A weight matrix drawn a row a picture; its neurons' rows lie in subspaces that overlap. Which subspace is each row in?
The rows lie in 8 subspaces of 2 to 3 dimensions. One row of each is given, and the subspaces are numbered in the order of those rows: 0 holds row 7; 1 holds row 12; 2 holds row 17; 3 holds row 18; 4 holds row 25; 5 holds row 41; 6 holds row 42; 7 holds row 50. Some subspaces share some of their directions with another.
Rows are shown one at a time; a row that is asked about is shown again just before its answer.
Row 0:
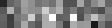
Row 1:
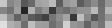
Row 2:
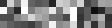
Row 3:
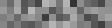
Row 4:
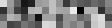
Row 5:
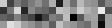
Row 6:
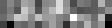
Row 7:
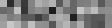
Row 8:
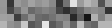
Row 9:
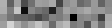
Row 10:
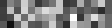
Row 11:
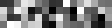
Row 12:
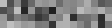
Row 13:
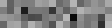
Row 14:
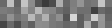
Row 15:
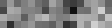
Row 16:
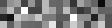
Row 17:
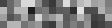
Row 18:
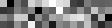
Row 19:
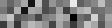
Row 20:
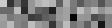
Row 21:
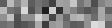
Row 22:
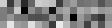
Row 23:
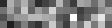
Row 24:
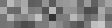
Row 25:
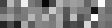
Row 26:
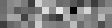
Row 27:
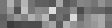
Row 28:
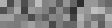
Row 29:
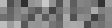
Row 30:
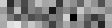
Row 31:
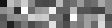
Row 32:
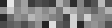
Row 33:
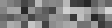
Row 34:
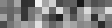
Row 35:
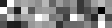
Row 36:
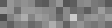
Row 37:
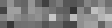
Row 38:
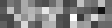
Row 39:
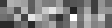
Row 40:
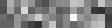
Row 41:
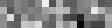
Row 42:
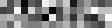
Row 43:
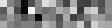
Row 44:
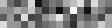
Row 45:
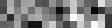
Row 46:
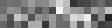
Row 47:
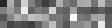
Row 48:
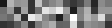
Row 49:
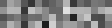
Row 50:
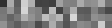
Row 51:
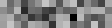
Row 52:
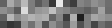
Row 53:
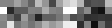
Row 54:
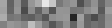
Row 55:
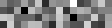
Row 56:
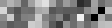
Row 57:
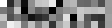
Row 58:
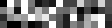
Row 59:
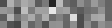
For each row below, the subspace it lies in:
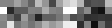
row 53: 6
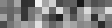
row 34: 7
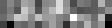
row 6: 3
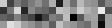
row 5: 1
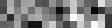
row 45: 5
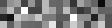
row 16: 4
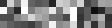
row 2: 6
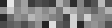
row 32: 3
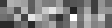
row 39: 7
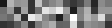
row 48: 7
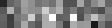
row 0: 0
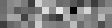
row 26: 7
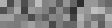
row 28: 6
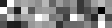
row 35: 1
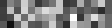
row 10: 0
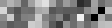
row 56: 1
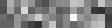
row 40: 5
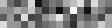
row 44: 7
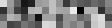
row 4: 2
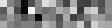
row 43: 2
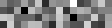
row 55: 4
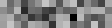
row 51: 0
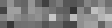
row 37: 6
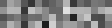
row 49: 3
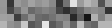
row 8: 3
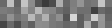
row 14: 4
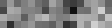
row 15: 6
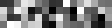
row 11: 2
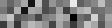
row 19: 4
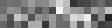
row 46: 3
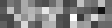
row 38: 0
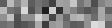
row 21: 0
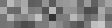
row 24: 0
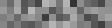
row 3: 6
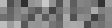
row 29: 4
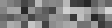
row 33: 3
